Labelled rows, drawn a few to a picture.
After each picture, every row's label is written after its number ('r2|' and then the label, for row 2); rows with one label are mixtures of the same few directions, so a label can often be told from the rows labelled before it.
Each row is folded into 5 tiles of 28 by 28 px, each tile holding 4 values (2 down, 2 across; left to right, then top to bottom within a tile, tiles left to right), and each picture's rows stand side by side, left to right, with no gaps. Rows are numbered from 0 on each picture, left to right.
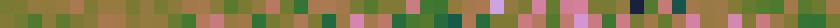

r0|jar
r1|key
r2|key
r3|jar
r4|jar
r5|jar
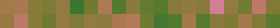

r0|jar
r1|jar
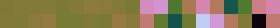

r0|key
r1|key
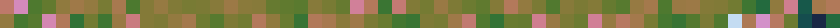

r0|key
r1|key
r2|jar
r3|key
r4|jar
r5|jar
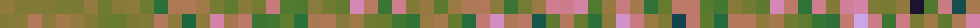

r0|jar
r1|key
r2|jar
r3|key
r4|key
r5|jar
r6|jar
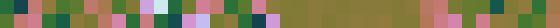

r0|key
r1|key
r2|key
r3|jar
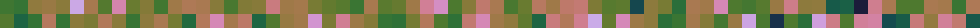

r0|jar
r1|key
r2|jar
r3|key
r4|jar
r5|key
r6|key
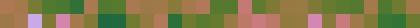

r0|jar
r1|jar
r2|jar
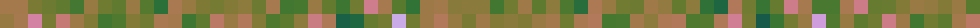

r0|jar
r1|key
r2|key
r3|jar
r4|key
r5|key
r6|key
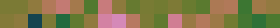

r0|jar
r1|jar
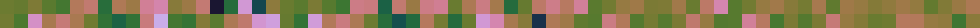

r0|jar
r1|jar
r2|jar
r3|key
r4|key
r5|key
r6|key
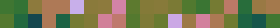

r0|jar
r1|jar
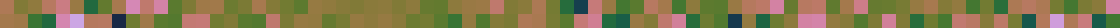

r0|key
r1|key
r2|key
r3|jar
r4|key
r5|jar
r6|key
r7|key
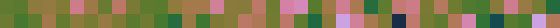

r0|jar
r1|jar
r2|key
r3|key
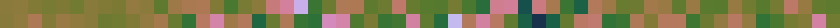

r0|jar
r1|key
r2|key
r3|jar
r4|key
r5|key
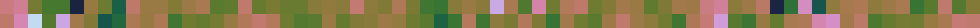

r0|jar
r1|jar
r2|jar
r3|jar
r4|key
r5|jar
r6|jar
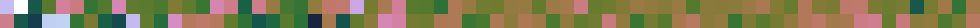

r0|key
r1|jar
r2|jar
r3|key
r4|key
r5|jar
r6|jar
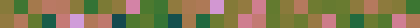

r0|key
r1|jar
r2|key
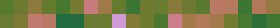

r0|key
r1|jar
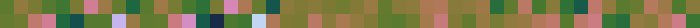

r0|key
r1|key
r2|jar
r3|jar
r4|key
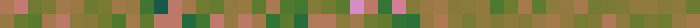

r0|key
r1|key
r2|jar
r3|jar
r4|key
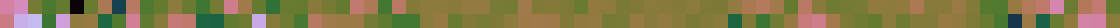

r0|jar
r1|key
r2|jar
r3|jar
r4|key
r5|jar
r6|jar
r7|jar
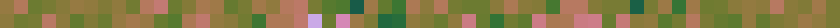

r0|key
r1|key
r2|jar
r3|key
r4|jar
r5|jar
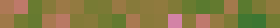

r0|key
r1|jar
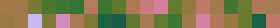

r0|jar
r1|key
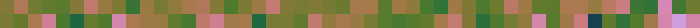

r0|key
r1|key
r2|jar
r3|key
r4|jar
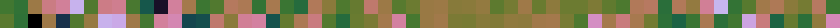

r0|jar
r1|key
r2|key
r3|jar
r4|jar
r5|key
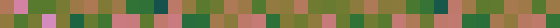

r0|key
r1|key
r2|key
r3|key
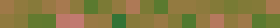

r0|key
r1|key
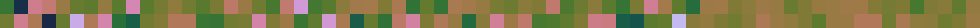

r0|key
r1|key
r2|key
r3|key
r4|key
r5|key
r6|jar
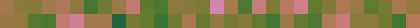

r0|key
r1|jar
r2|key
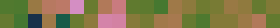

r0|jar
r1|key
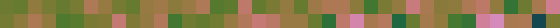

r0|key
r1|jar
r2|key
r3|key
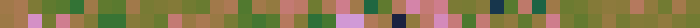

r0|jar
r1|jar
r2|key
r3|jar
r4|jar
